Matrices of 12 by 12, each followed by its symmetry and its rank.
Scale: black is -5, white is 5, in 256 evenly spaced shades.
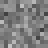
neither, full rank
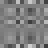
neither, rank one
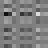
neither, rank one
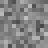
neither, full rank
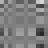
neither, rank one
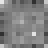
symmetric, rank two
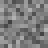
neither, full rank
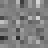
antisymmetric, rank two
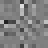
antisymmetric, rank two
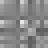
symmetric, rank two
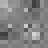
symmetric, rank two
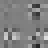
antisymmetric, rank two
